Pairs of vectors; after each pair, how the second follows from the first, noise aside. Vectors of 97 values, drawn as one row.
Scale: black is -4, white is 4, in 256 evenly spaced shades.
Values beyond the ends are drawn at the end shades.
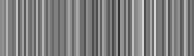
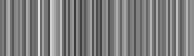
reversed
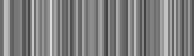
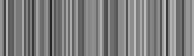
sign-scrambled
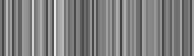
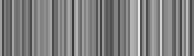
reversed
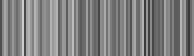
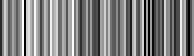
scaled up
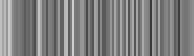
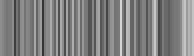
reversed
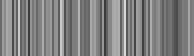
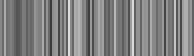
reversed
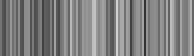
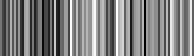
scaled up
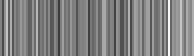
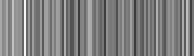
reversed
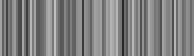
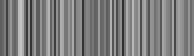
sign-scrambled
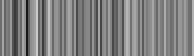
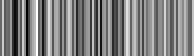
scaled up
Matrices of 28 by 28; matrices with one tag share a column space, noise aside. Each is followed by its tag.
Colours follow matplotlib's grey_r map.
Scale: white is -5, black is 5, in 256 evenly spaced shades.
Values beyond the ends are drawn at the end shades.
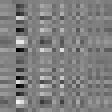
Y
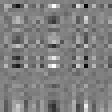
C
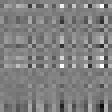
C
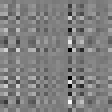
Y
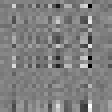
C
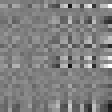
C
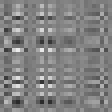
Y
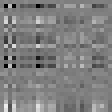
C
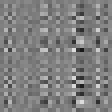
Y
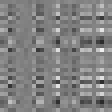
Y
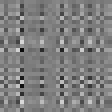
Y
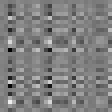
Y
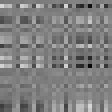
C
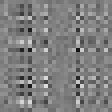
Y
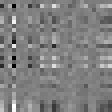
C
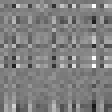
C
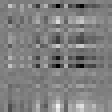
C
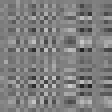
Y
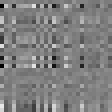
C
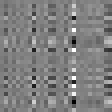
Y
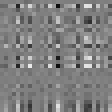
C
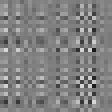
Y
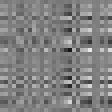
Y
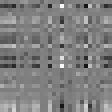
C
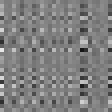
Y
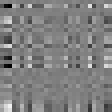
C
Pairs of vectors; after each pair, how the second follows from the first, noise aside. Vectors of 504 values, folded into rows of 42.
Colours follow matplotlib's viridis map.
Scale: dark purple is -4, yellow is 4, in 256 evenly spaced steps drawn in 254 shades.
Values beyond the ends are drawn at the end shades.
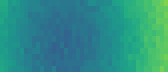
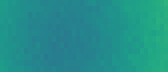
shrunk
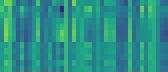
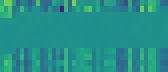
partly zeroed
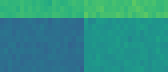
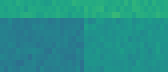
shrunk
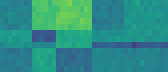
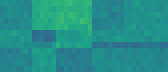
shrunk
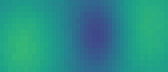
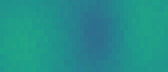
shrunk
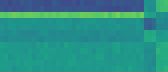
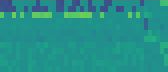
partly zeroed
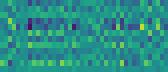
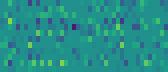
partly zeroed
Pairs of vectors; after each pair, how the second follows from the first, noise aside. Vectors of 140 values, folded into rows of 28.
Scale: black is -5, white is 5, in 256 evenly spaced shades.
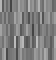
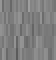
shrunk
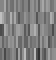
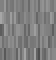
shrunk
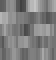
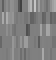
partly zeroed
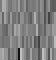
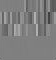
partly zeroed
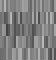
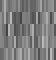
sign-scrambled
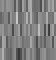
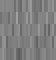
shrunk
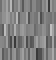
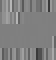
partly zeroed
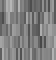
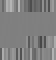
partly zeroed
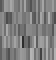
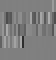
partly zeroed
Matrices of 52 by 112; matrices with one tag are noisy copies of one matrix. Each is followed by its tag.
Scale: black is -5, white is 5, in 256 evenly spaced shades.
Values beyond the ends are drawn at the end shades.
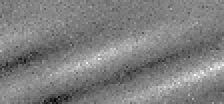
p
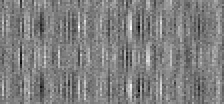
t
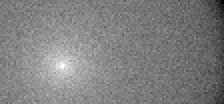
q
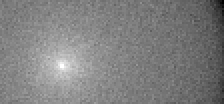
q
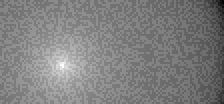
q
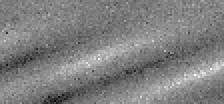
p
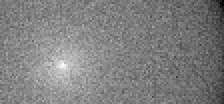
q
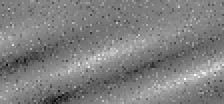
p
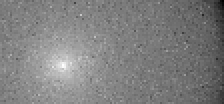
q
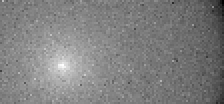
q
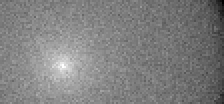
q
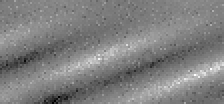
p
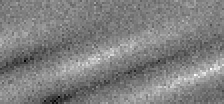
p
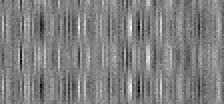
t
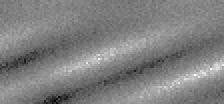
p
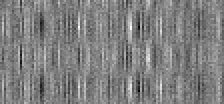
t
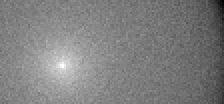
q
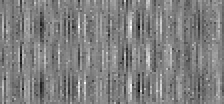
t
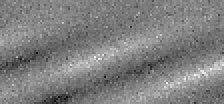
p
